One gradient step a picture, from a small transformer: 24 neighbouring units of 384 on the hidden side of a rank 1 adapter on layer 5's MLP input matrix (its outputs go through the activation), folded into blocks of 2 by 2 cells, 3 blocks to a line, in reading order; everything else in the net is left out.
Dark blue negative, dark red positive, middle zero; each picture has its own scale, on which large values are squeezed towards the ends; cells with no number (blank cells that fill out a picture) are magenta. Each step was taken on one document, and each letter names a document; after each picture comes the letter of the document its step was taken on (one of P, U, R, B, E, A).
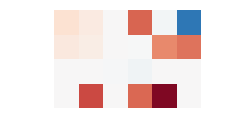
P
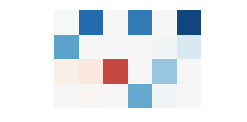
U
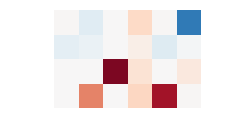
P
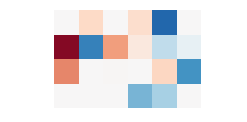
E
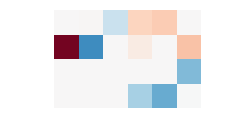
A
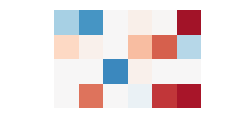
P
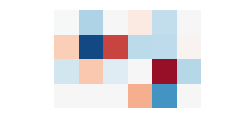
E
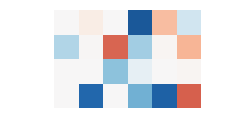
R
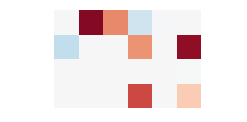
A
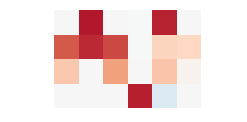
E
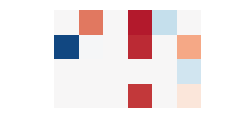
A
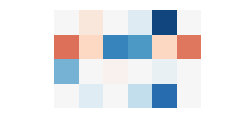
E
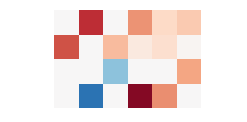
R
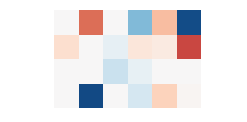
R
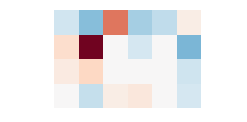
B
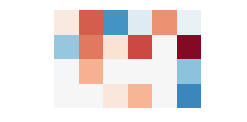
B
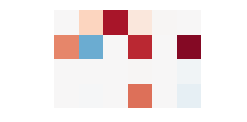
A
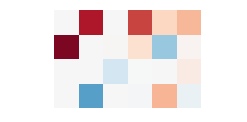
R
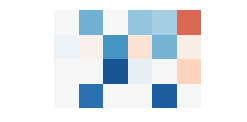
R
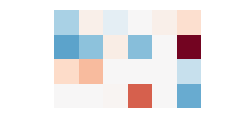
B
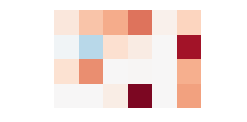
B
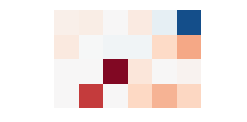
P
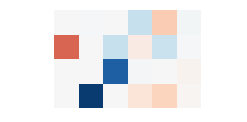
R
